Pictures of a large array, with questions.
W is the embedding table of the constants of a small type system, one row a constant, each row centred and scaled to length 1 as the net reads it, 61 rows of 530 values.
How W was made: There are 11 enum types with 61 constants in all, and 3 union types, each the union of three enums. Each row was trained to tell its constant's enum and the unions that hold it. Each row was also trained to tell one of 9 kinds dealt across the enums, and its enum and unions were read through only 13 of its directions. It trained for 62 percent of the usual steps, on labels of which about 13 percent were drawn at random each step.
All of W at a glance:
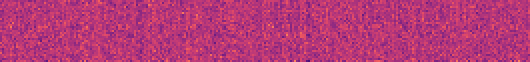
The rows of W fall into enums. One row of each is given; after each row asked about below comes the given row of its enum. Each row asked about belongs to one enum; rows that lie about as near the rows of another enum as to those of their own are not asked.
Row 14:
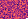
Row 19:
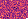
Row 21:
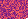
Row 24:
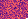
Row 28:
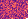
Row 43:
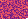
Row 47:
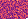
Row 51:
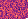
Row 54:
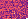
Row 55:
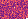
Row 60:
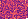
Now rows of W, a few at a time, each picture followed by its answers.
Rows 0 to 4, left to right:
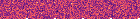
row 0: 24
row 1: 28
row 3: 54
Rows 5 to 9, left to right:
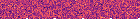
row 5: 19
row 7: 19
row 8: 47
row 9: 51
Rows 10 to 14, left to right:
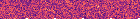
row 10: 54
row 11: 24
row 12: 21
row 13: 28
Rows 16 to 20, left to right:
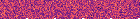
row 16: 19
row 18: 19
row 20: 54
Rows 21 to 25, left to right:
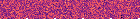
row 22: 47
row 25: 60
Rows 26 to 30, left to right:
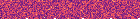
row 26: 51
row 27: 43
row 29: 21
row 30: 43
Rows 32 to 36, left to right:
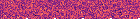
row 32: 55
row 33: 54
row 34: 14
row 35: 55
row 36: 55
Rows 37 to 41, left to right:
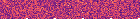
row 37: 55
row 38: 54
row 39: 47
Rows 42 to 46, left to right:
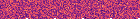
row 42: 51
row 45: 47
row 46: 51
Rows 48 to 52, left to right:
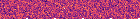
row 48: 21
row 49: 51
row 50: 28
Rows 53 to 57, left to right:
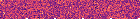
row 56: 28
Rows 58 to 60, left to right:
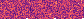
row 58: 19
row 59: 21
